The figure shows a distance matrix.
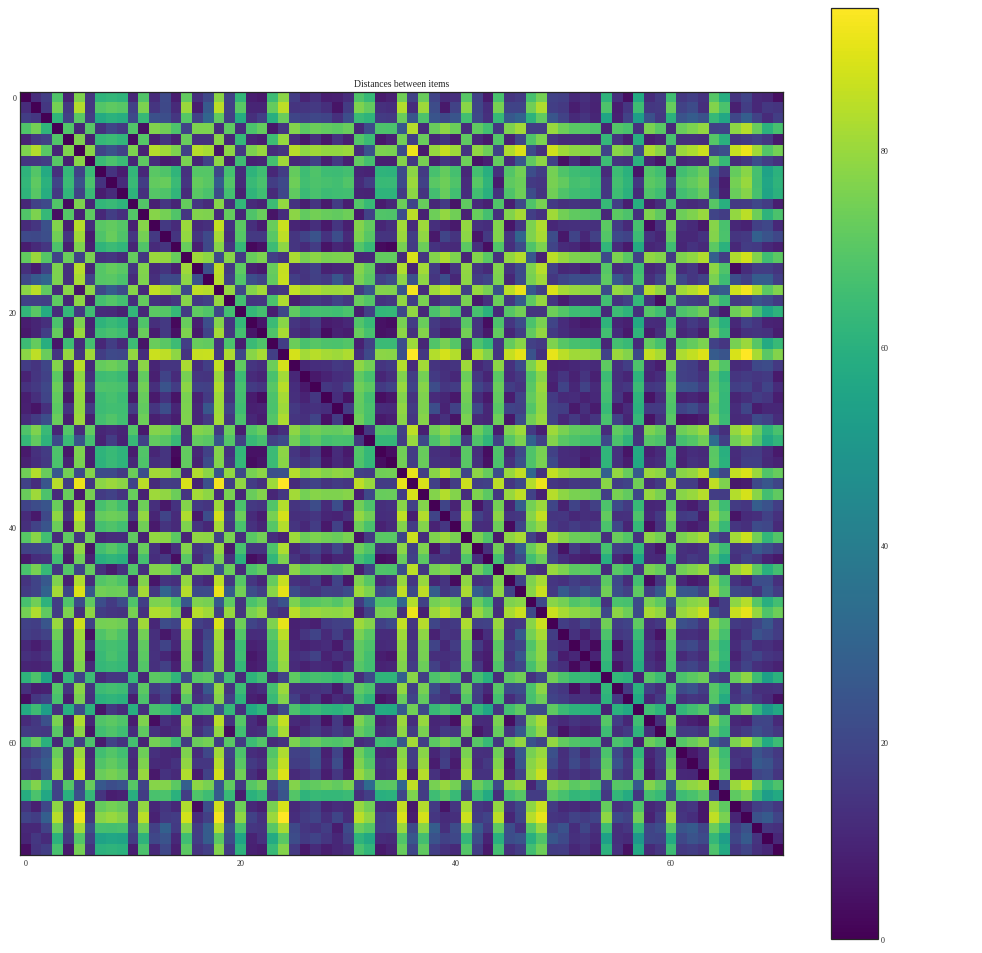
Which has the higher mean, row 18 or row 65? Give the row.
18
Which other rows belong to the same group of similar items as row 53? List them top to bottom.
0, 1, 2, 4, 6, 10, 12, 13, 14, 16, 17, 19, 21, 22, 25, 26, 27, 28, 29, 30, 33, 34, 36, 38, 39, 40, 42, 43, 45, 46, 49, 50, 51, 52, 55, 56, 58, 59, 61, 62, 63, 66, 67, 68, 69, 70
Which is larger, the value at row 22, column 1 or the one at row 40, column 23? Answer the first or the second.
the second
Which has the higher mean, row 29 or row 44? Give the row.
44
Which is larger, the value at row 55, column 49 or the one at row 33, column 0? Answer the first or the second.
the first
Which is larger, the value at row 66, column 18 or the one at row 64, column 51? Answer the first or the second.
the first
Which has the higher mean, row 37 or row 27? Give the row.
37
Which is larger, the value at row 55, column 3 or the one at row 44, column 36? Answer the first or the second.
the second
